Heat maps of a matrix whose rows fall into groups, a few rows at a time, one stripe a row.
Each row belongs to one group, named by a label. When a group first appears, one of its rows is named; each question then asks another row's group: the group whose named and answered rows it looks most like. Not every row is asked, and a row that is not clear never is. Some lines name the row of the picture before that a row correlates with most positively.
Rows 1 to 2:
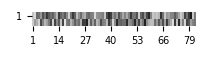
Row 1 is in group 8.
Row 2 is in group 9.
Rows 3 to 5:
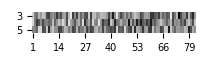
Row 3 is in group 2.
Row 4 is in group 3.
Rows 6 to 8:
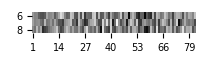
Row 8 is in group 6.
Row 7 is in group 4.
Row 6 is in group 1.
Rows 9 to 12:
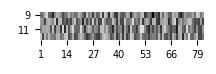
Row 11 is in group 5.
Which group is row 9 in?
1
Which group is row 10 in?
8
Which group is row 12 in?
5
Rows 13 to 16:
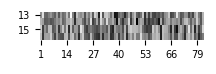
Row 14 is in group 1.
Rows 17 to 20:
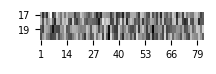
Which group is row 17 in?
5
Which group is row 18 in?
5
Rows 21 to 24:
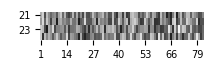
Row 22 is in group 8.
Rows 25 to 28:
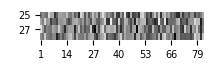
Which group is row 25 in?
5
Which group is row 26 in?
6
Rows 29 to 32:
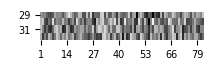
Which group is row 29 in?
1
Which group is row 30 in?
4
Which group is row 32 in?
5
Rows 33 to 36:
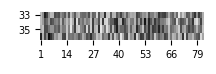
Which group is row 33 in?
2
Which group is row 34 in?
3
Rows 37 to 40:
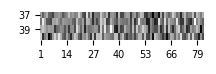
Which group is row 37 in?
1
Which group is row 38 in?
4
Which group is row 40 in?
9
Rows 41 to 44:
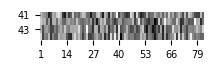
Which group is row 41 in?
9
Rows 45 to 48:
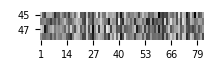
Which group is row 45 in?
2
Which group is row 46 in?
4
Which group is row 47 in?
2
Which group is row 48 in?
4
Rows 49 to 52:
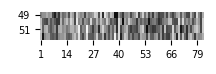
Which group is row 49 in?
2
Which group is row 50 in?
3
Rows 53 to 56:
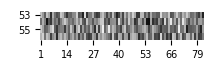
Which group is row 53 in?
8
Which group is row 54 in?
4
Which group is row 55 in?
2
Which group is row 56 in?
8
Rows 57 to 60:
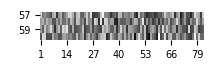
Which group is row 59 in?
5
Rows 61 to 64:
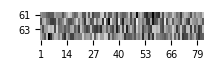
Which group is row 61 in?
1
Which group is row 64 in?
9
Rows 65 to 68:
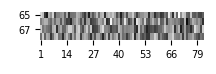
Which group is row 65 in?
2
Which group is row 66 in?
4
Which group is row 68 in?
9
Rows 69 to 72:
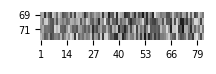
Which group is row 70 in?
6
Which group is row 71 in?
1
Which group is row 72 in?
3
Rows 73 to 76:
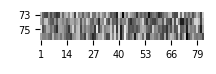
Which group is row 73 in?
3
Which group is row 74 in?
6
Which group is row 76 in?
4
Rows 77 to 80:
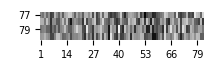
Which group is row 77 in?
3
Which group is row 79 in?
4
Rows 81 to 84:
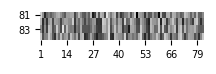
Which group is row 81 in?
1
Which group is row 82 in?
5
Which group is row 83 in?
5
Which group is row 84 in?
5
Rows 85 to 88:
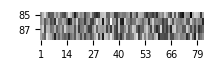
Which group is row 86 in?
4
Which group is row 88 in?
2
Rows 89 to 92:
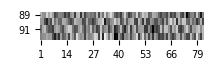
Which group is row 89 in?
2
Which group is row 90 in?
4
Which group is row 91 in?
1
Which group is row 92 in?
2
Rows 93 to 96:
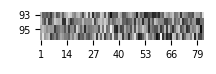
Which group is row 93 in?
3
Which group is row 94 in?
9
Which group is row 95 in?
2
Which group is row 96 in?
8
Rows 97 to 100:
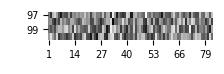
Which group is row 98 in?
4
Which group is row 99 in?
5
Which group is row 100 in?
8
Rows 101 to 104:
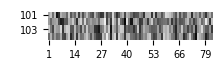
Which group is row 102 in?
6
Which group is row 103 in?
9
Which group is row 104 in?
9
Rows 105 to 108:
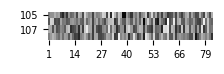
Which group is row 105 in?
2
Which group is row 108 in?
4
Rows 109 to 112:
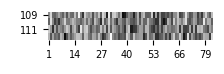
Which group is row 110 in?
4
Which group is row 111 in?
9
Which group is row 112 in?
3
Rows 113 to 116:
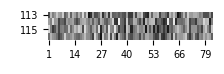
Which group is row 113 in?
8
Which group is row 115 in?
3
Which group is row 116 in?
4
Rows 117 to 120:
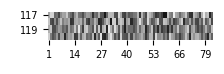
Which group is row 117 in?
1
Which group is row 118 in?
9
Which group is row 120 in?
8
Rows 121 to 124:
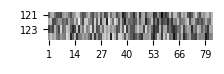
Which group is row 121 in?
1
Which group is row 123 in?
9
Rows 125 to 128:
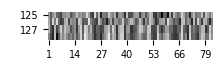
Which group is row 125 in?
1
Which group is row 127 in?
9
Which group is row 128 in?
9
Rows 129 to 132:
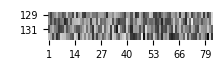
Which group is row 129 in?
5
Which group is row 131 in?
4
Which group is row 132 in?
9
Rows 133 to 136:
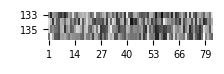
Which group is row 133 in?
6
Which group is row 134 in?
9
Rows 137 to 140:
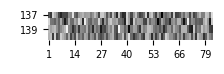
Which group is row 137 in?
6
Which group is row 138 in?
3
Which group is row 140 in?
9
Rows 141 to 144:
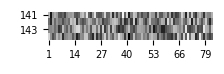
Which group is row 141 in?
6
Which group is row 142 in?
5
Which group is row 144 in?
2
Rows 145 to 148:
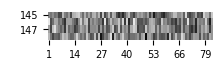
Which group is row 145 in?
3
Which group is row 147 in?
6
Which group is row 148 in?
1
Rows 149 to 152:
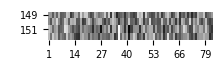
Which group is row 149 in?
9
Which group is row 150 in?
5
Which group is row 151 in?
1
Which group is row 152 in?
6
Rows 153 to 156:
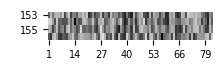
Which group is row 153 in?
8
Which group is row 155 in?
8
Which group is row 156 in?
6
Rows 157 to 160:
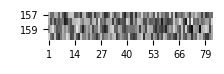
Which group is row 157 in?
8
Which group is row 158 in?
3
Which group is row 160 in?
9
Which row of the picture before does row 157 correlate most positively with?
154
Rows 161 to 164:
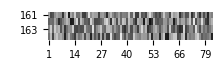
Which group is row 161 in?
5
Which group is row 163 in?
8
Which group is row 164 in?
8
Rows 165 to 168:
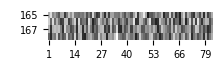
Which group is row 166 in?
5
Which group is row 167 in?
5
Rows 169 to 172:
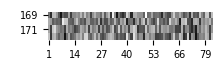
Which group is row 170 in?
1
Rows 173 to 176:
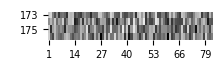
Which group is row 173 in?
8
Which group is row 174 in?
8
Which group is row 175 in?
6
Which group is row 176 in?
1
